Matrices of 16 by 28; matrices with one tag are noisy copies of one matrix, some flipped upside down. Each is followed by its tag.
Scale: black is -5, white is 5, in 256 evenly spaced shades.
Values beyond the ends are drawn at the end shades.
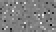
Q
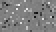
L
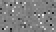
Q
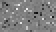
L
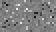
L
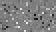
L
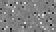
Q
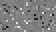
L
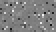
Q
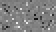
L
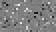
L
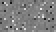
Q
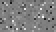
Q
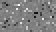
L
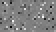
Q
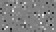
Q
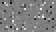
Q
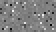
Q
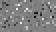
L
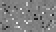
L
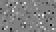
Q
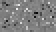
L
